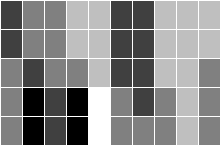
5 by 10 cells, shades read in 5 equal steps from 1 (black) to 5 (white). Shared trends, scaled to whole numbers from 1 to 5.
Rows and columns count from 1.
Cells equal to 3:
17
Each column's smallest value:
2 1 2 1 4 2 2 3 4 3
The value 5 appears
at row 4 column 5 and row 5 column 5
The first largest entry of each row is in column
4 4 5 5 5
